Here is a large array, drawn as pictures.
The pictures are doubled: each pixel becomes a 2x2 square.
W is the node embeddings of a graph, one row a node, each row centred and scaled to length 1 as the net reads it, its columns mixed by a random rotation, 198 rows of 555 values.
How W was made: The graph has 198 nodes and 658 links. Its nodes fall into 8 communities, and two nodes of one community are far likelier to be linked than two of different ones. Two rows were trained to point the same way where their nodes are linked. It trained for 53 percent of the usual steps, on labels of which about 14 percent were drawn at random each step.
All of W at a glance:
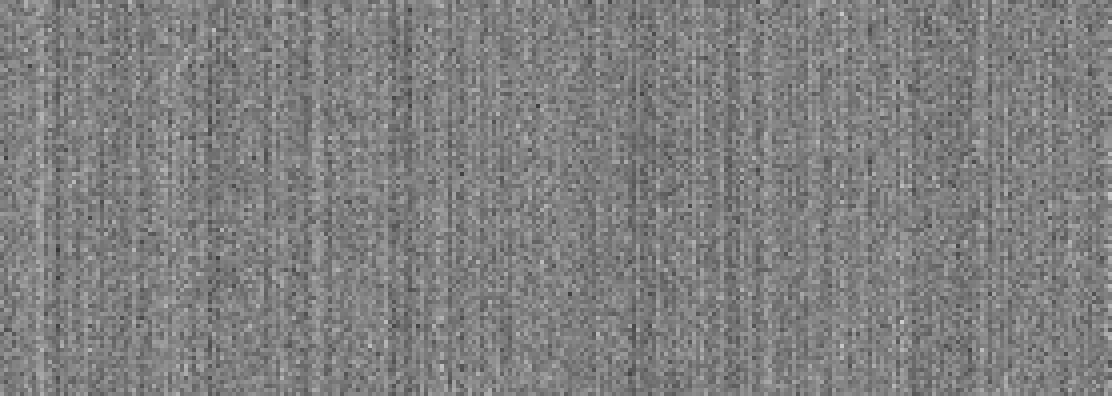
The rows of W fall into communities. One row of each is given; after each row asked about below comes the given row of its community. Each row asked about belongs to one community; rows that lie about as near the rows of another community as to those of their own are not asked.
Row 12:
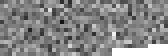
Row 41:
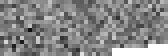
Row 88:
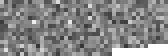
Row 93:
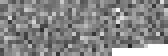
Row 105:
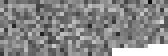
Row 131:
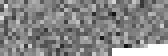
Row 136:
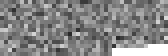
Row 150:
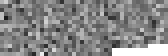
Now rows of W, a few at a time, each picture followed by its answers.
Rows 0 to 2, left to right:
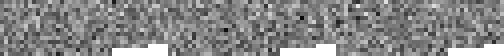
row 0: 12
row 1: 12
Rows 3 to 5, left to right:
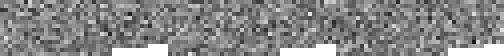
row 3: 12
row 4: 105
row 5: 131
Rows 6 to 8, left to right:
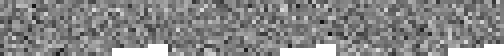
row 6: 93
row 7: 41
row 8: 88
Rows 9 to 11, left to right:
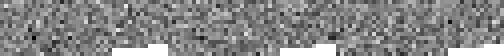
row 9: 12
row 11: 105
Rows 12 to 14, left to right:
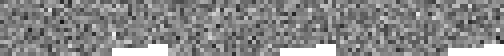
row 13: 88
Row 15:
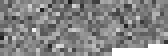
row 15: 150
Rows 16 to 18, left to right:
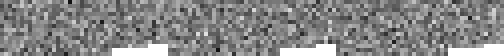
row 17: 105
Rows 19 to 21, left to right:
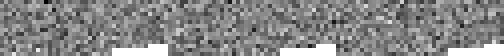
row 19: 41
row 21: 150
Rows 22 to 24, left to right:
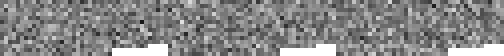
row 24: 93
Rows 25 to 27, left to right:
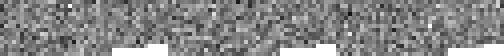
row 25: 136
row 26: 41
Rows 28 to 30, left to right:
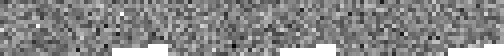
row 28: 105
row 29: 93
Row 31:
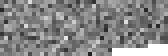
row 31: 136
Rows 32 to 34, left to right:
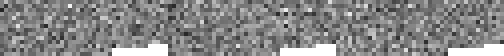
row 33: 93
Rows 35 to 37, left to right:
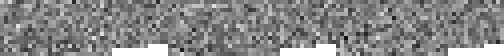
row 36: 41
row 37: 88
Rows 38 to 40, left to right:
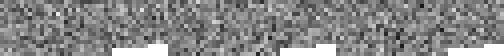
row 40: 93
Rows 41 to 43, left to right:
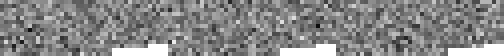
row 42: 131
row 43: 136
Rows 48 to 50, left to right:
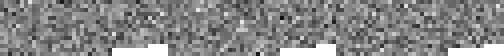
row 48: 12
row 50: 136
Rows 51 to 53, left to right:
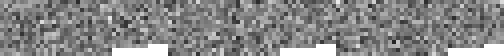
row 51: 88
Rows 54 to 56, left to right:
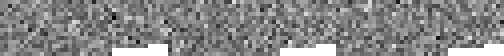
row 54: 41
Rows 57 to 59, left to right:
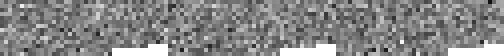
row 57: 105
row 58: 41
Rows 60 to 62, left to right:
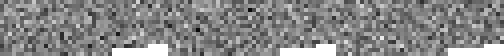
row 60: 131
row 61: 150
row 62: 136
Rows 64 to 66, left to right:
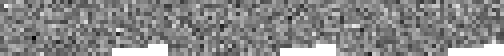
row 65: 136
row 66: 150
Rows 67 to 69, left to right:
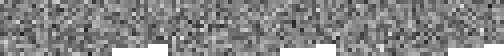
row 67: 88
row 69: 93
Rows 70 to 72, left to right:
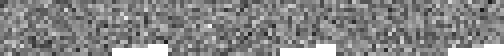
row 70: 41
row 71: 105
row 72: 93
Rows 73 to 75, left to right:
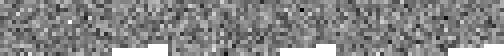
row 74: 93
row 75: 136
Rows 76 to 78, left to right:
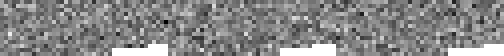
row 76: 131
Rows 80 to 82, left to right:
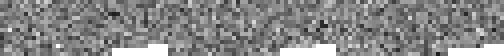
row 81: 136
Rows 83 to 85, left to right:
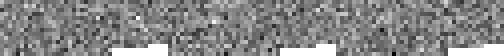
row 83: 150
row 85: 131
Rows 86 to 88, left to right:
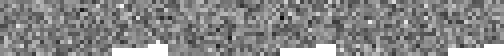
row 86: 150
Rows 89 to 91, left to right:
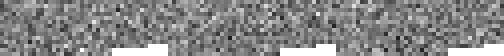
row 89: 41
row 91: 131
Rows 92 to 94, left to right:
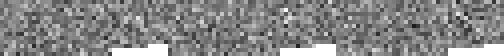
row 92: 41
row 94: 88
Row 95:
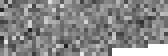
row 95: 131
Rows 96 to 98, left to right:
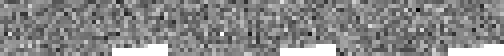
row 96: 131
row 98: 131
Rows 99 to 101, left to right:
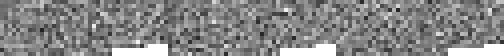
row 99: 131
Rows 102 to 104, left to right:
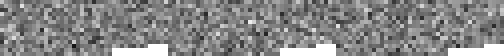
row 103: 41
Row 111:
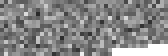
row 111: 41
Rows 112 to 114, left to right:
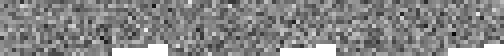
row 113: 12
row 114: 105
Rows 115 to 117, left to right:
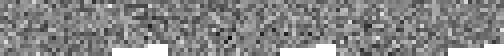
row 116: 93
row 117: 41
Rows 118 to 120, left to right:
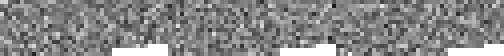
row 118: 136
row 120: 41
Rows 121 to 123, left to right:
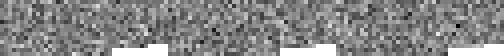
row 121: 136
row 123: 88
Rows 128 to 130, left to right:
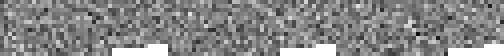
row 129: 131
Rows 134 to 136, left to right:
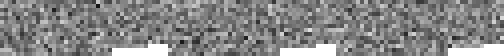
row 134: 88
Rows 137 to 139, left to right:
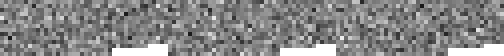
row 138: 136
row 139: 131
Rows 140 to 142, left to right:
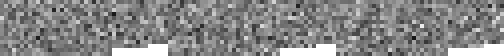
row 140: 12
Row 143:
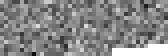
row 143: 136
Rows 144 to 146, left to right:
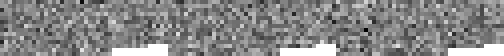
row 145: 131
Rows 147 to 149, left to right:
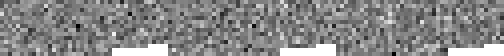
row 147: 12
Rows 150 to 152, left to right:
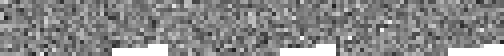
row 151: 131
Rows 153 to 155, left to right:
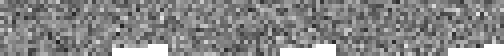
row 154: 131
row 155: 105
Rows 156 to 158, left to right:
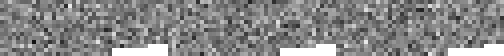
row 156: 136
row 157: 93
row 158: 150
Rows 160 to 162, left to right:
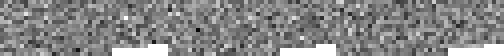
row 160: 41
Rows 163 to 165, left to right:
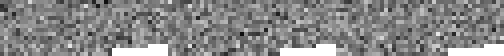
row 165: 88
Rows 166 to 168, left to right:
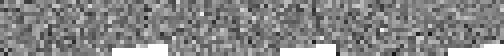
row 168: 93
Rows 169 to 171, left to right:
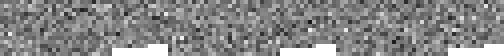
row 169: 131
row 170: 131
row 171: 41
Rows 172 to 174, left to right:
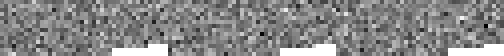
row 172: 41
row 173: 93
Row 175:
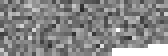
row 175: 150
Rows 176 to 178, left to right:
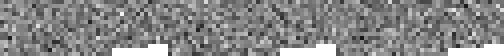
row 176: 105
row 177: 41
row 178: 93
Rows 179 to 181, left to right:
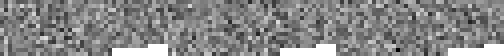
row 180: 93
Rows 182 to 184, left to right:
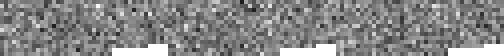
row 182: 105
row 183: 150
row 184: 105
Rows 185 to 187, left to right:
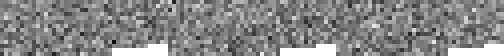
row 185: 41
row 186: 131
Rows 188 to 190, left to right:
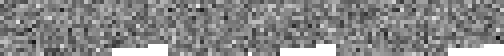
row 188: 88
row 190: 88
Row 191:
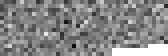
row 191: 12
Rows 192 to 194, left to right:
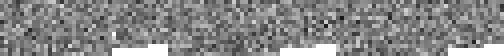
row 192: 12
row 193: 131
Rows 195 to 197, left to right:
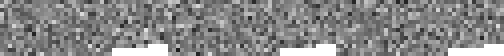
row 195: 150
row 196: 150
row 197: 12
